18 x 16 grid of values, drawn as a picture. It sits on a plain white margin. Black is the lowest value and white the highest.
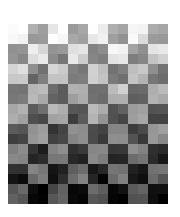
Slope: up to the top. Grain: checkered. Mirror symmetry: none.
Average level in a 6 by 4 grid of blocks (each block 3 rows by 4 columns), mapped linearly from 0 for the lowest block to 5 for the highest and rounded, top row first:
5 5 5 5
4 4 4 4
3 3 3 3
2 2 2 2
1 1 1 1
0 0 0 0
